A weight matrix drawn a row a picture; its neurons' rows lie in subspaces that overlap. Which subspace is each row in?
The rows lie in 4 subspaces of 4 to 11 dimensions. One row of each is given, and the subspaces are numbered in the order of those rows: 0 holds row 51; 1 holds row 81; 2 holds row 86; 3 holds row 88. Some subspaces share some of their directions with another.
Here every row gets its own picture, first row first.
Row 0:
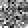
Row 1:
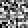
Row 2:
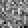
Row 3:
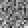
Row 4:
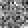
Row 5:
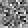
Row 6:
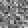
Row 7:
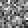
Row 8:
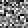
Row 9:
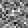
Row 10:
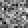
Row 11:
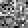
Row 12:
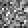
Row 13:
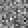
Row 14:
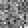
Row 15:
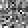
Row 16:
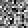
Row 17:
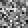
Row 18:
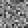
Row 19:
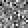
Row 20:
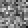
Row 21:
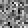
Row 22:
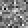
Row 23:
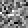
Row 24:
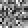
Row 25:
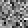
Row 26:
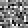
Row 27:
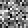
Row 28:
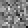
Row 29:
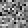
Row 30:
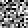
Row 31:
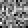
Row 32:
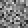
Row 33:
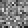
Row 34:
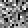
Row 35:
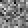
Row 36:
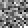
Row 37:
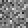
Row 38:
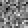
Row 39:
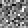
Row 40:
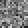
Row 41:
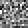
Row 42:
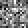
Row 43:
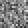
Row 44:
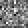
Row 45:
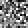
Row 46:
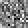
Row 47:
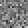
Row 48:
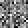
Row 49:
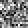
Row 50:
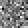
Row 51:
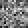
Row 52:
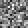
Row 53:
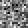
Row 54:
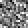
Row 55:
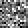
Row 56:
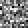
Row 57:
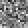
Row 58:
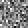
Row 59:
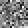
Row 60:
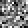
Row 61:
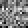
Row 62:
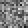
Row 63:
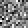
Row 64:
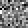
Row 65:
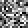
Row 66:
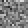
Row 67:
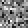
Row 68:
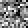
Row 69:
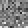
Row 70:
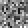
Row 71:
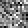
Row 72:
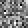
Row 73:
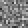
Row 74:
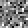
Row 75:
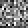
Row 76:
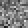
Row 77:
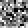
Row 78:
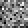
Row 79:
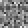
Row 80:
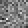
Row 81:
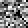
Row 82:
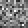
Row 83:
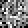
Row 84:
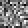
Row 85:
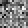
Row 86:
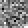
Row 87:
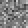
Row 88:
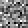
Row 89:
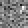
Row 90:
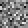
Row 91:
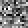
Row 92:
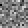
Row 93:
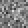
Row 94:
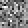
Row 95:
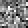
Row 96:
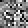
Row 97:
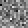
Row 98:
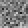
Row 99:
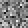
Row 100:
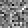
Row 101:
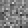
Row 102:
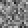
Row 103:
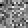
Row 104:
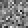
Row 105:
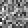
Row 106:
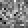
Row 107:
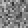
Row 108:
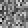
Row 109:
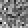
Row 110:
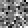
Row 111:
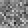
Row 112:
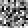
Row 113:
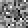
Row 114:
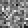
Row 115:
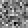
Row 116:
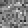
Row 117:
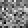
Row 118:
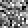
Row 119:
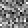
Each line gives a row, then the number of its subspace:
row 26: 3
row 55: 3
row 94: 3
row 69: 0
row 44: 1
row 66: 3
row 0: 0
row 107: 3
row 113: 1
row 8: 3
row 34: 2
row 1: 3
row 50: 2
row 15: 0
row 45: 3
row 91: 1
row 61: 0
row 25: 3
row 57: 3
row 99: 1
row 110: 1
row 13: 2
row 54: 3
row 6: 1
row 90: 3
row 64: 3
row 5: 2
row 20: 1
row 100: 3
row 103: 3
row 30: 3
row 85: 3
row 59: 3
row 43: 3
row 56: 3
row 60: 2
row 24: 0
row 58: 3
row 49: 3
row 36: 1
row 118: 3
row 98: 2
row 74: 2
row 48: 2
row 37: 3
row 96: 1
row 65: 1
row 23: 1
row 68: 1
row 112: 1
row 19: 2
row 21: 1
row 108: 0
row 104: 0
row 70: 1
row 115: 1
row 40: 1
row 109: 1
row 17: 3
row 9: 1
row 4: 2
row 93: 1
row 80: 0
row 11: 2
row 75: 1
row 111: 1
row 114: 1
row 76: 3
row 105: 0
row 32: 3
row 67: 3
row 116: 3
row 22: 1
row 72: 1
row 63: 0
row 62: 3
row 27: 0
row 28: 1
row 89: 3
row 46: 1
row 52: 3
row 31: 0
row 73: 3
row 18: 3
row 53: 3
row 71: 3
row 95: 1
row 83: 1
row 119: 3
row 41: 3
